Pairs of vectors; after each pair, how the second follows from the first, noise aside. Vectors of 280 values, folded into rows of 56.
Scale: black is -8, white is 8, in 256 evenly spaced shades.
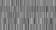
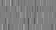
partly zeroed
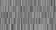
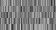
scaled up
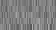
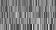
scaled up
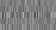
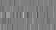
partly zeroed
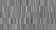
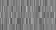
sign-scrambled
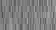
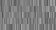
sign-scrambled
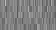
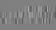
partly zeroed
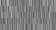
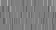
partly zeroed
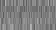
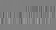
partly zeroed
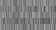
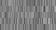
sign-scrambled
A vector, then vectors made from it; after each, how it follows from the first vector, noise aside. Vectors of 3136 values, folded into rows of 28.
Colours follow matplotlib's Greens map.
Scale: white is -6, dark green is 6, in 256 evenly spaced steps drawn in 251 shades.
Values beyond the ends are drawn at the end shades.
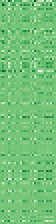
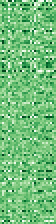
scaled up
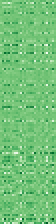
reversed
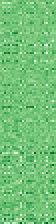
reversed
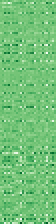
reversed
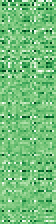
scaled up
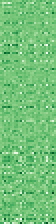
reversed
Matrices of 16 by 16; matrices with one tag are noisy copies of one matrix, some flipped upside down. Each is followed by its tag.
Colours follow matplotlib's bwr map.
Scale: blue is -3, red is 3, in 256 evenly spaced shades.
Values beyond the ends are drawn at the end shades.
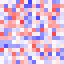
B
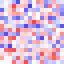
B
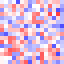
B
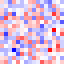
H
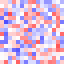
H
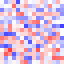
B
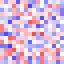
B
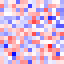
B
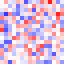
H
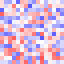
B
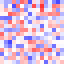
B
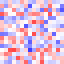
B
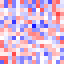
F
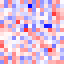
F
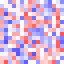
H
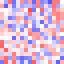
F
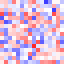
H
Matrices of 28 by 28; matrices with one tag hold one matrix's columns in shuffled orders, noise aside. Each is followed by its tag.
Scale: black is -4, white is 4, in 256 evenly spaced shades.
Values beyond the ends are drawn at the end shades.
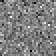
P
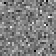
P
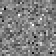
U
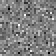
U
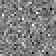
U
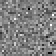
U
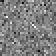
P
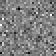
U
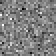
U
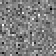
U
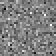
U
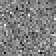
U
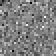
P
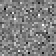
U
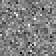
U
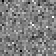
P
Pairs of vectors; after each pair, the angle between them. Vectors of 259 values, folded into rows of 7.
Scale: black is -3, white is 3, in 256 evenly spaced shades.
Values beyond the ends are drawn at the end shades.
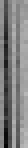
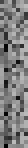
partly aligned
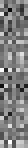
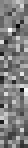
orthogonal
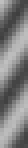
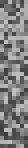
orthogonal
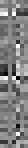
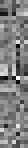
nearly opposite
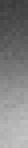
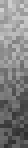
nearly opposite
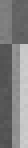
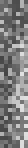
partly aligned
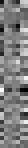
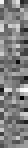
nearly opposite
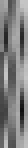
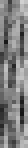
nearly parallel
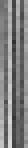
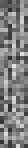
partly opposed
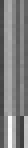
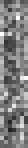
partly opposed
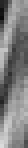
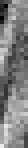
nearly parallel
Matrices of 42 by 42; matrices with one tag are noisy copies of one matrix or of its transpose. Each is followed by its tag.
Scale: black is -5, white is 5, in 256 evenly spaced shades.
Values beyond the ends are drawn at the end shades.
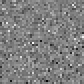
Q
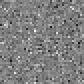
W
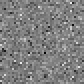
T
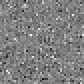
W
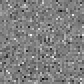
W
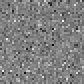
T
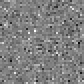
W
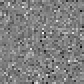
Q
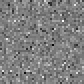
T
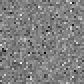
T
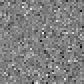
Q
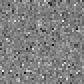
T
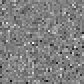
Q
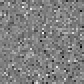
Q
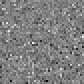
Q
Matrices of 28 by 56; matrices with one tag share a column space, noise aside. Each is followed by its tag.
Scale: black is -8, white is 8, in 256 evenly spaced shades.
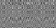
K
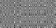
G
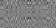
K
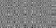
G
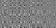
G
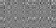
K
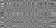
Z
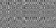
K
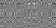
Z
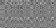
K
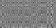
G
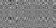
K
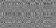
Z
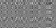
K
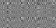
K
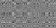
Z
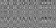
K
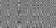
G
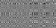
Z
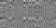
K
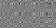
Z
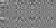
K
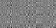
G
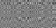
K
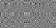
Z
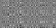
G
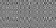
K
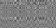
K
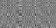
G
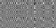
K
